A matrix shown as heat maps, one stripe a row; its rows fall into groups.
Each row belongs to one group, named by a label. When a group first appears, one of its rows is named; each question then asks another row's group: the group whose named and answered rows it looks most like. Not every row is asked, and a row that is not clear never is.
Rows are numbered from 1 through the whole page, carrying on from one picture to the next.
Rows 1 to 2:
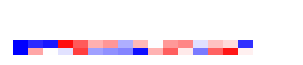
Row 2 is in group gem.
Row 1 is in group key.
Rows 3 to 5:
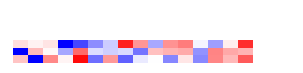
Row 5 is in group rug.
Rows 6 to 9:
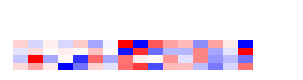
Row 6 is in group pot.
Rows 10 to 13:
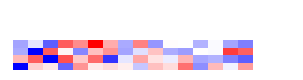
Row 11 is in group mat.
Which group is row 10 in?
key
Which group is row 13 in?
gem
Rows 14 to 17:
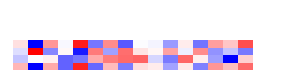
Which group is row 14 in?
rug
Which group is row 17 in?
rug
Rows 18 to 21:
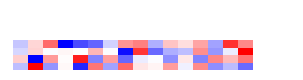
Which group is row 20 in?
rug
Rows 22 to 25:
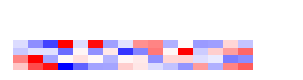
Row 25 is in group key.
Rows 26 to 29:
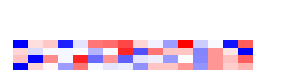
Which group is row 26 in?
gem
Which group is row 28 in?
rug
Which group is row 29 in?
gem
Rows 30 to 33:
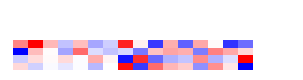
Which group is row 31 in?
gem
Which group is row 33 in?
pot
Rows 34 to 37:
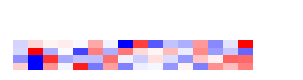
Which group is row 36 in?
mat
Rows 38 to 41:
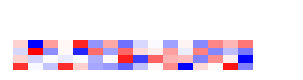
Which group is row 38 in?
rug
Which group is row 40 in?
pot
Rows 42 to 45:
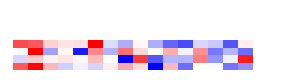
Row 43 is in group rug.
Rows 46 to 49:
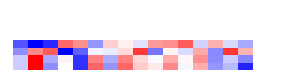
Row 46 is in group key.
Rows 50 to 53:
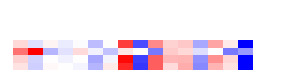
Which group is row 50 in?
pot
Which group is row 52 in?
pot
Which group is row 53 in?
pot
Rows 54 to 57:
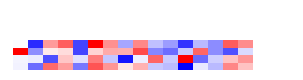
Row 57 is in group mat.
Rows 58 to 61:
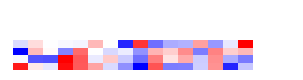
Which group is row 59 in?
gem
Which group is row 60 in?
key
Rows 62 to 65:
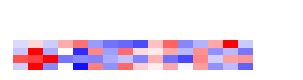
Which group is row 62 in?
gem
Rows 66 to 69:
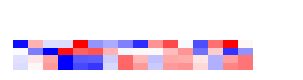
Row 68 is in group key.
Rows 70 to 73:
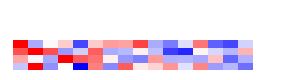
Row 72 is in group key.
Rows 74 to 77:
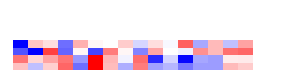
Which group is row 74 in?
gem
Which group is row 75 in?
mat
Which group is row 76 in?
mat
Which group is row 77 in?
mat
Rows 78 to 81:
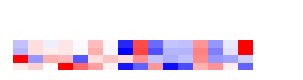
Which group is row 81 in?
key
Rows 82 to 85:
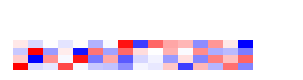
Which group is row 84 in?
rug
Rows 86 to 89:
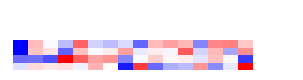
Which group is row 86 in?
gem
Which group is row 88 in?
key
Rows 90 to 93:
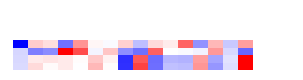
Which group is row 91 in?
key
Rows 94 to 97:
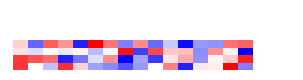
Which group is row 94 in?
mat
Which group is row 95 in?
pot
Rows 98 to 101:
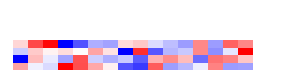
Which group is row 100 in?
gem
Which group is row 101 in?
key
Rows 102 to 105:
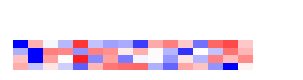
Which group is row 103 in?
mat
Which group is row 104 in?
rug
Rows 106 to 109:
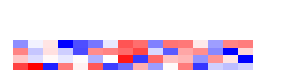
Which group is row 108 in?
pot
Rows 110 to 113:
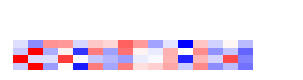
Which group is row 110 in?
mat
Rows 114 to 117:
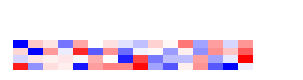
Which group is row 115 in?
rug
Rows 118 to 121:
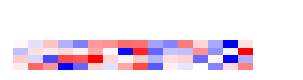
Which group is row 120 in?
key
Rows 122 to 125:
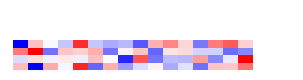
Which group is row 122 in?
gem
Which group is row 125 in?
rug
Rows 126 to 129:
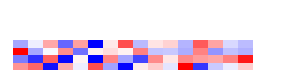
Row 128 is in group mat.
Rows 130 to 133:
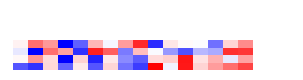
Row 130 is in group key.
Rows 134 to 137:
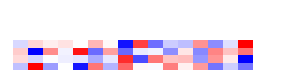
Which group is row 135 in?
rug
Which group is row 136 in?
pot
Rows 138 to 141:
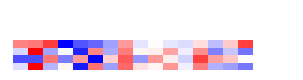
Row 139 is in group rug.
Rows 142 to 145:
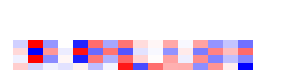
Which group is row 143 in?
rug
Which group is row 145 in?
pot
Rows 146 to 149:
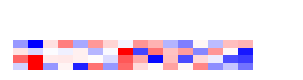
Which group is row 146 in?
mat
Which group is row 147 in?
pot
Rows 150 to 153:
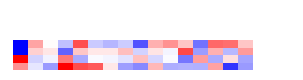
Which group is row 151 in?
gem
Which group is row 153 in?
key
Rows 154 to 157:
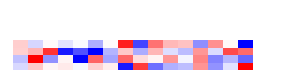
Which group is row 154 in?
pot
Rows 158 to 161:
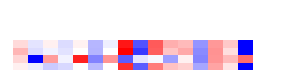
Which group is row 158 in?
pot
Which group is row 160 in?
rug
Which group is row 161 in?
pot
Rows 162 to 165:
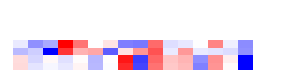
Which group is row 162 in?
key
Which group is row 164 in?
pot
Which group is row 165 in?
pot
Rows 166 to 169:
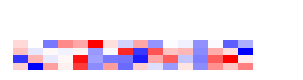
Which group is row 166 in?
key
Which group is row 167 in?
pot
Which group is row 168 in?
gem
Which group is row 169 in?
rug
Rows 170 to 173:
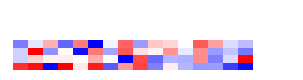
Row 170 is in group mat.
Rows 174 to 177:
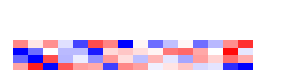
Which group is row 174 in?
mat
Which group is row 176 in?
mat
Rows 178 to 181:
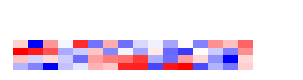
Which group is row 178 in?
rug
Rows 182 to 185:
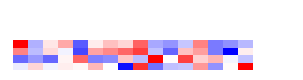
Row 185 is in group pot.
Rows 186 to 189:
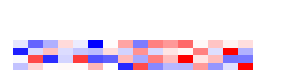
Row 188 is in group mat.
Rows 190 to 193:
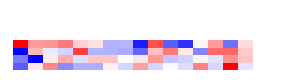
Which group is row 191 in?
gem
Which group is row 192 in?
mat
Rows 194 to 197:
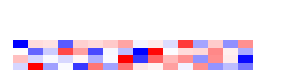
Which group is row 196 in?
pot
